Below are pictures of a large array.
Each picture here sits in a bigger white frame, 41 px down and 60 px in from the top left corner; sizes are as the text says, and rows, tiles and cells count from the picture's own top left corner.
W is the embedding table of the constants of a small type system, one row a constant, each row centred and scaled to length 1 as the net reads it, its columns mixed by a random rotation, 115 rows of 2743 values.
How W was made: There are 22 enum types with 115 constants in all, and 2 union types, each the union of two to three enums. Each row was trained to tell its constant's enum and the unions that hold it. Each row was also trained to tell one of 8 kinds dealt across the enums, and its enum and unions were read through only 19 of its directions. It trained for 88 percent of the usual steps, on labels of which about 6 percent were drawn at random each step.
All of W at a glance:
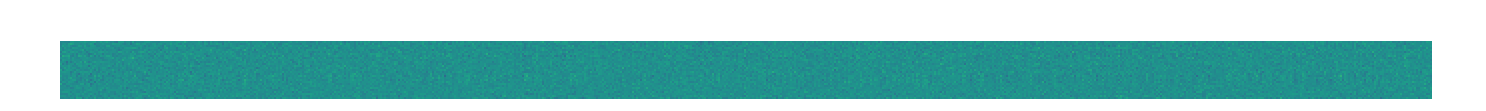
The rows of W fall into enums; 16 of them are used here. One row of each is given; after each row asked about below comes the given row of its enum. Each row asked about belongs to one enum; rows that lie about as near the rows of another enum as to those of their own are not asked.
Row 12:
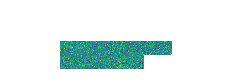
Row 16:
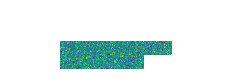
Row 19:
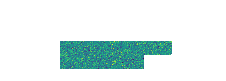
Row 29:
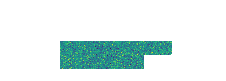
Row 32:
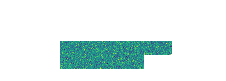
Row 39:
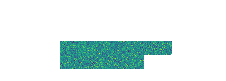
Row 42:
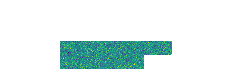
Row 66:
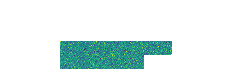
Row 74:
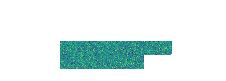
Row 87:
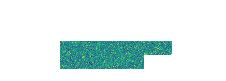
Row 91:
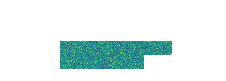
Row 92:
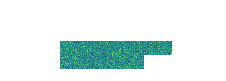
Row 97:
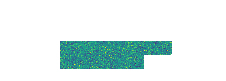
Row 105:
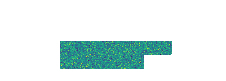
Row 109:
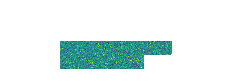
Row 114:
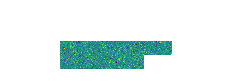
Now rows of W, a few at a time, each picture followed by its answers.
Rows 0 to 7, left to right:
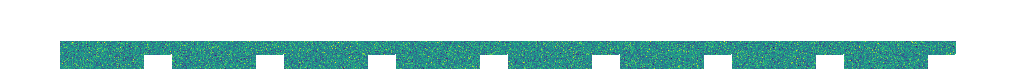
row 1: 19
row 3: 66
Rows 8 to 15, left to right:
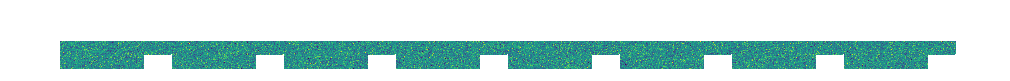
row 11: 42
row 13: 109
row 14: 114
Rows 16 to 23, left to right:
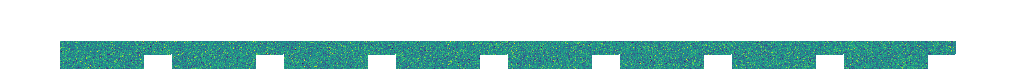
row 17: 87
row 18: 114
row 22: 92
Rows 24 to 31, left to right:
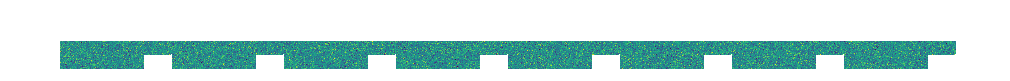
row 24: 39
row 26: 105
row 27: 105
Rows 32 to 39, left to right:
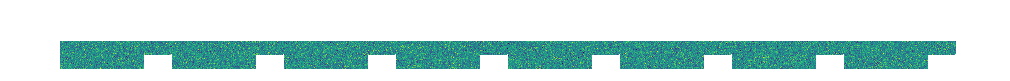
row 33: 87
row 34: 97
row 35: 12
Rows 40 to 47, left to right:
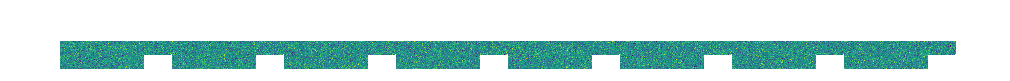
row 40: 97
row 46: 114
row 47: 114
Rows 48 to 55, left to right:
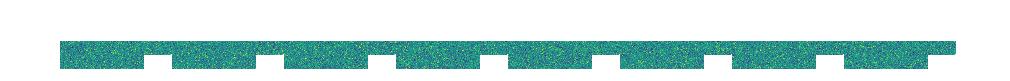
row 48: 105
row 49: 29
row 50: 97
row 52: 105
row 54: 16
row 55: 74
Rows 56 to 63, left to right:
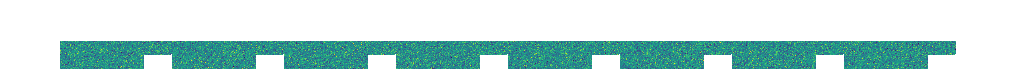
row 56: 109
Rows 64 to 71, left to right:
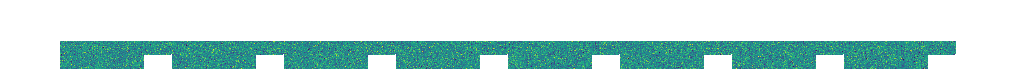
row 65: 109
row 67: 87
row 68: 39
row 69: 105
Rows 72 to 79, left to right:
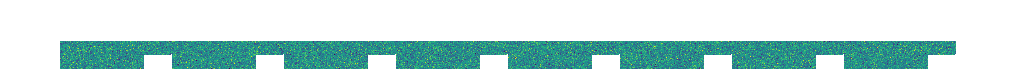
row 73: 114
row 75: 42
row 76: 97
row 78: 109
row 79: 66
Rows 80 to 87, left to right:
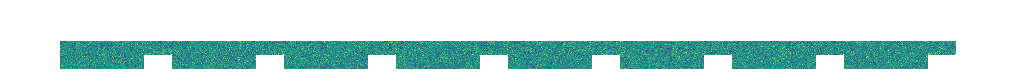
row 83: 39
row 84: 66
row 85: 66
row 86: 16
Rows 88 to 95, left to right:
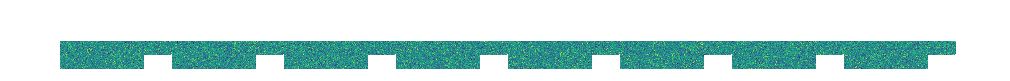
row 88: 19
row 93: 66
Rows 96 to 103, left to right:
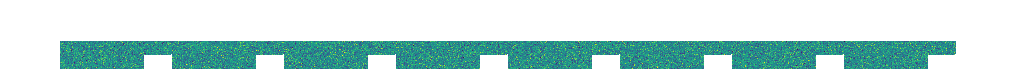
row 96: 16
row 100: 42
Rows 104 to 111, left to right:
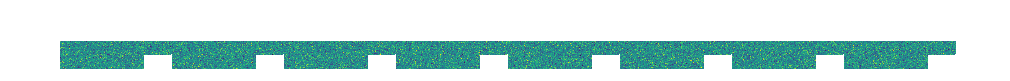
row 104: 16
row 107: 12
